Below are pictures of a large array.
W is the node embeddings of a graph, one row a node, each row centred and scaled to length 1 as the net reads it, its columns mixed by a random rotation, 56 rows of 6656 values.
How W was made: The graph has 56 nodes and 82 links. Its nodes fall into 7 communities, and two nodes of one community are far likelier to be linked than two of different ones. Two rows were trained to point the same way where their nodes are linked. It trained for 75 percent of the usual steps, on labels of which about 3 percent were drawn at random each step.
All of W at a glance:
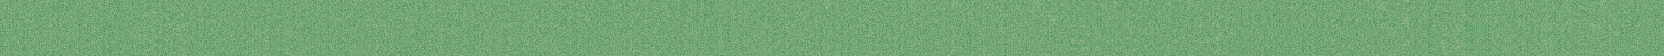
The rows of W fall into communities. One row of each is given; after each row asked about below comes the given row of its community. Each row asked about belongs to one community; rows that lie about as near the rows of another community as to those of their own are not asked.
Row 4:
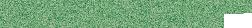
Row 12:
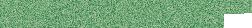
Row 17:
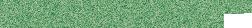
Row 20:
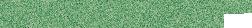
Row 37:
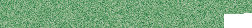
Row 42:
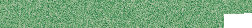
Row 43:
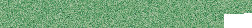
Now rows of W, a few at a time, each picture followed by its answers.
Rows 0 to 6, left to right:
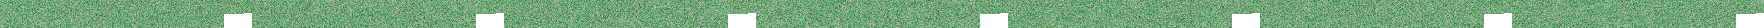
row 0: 4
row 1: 17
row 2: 42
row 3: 4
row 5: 12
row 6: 20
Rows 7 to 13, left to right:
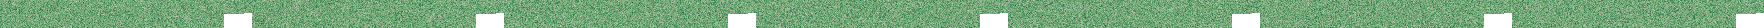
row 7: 17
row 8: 20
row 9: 43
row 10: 42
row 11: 37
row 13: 37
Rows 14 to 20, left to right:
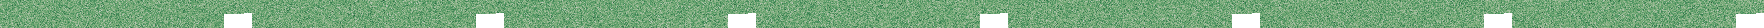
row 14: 4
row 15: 4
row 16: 37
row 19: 20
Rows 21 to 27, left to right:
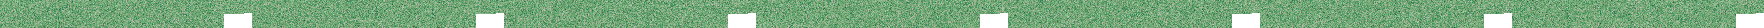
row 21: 12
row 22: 42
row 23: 20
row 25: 43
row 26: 43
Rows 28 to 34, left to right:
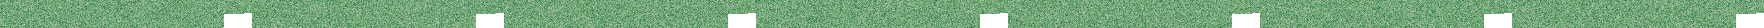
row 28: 42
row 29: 37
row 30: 43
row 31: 42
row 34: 42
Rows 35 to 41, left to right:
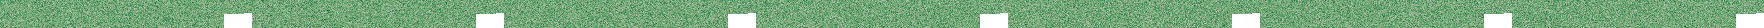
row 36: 20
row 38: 43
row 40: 43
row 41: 43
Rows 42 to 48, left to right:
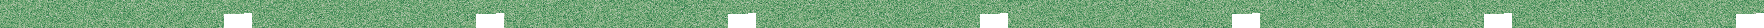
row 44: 20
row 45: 4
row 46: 42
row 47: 4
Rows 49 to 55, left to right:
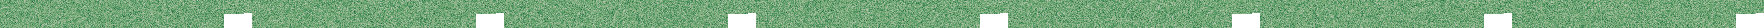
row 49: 43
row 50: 4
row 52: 20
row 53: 42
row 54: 4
